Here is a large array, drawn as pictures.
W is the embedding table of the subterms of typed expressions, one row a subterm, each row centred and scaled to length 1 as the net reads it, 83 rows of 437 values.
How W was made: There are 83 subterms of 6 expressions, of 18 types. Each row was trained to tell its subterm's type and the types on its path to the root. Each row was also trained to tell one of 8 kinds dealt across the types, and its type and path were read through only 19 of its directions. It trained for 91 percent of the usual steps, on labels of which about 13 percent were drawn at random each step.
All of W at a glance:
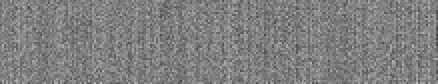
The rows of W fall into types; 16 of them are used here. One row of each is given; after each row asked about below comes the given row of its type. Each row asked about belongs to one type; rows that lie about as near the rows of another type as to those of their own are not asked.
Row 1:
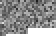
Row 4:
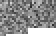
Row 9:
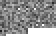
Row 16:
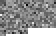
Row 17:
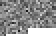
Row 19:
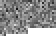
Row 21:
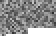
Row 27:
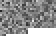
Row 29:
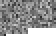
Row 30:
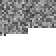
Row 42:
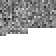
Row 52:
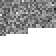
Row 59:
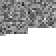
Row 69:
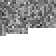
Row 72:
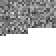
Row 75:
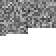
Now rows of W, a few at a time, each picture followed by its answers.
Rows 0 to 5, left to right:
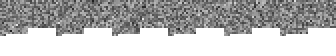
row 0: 59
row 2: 30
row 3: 21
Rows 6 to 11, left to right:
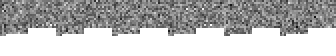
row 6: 69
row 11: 72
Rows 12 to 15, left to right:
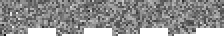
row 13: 59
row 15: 29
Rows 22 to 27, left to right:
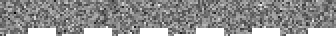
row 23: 17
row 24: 16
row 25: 59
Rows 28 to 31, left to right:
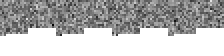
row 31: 30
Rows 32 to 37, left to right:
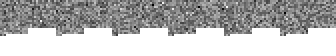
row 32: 59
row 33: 69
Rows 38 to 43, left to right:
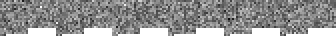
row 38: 72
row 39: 27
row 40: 30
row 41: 4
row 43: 72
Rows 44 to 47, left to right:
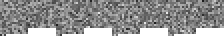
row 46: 9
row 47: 9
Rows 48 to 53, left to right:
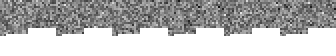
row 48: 27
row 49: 27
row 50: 27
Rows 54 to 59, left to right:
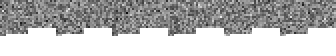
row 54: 72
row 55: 30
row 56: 42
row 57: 29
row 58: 59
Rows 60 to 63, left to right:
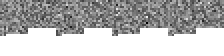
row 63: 29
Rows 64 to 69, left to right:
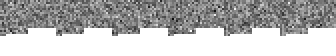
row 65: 29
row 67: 42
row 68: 69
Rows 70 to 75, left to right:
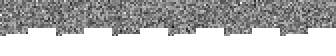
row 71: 29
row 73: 27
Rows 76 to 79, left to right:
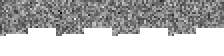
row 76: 69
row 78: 1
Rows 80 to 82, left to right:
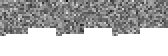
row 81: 30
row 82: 21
